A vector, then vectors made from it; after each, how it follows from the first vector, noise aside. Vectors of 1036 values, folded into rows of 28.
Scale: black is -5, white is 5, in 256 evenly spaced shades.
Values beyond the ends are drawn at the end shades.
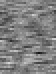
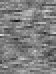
reversed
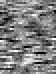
scaled up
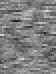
reversed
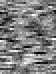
scaled up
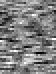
scaled up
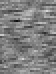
reversed
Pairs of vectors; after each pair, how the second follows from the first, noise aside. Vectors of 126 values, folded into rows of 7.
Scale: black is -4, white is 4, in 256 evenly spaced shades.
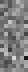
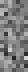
negated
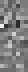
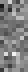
shuffled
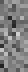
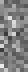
negated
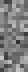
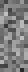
wrapped around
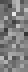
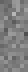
shrunk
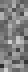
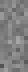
shrunk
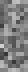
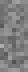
shrunk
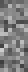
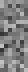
negated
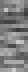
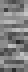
negated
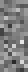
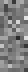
wrapped around
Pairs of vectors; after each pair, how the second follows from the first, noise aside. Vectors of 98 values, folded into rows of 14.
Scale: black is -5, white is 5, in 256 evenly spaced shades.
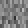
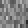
wrapped around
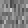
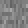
shrunk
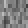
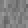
shrunk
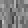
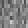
shuffled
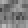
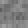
shrunk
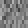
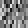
scaled up
